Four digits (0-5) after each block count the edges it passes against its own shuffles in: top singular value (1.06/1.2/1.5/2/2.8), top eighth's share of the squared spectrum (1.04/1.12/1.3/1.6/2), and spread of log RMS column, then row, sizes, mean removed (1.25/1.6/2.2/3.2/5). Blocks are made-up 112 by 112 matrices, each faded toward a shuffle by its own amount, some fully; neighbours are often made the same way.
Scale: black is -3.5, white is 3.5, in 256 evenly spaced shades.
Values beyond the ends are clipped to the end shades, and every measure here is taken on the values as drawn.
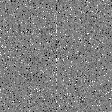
3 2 1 0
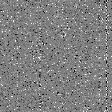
4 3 2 0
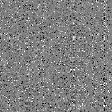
4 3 2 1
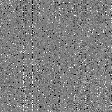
4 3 2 1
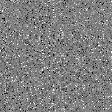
3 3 2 0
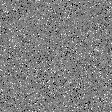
0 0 0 0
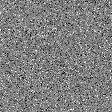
1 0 0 0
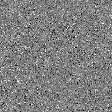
3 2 1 1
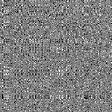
5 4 3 3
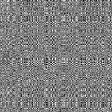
5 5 4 4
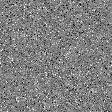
2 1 0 0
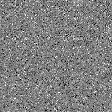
3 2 1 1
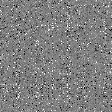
2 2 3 1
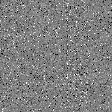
1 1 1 1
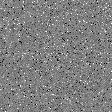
1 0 0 0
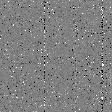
3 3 2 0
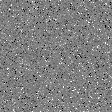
0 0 0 0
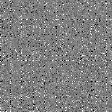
2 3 3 2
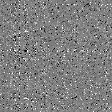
2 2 2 2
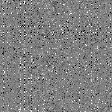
2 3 3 2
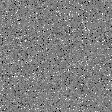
1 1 1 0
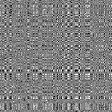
5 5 4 4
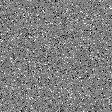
0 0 0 0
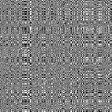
5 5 4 4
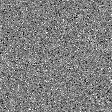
0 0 0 0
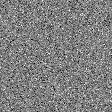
0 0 0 0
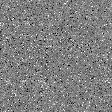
2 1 0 0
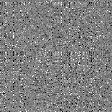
4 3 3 1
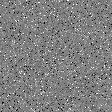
0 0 0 0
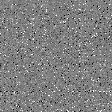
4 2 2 1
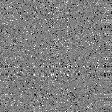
4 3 2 2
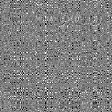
5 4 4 3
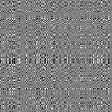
5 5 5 4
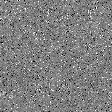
3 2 0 0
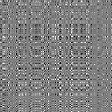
5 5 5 4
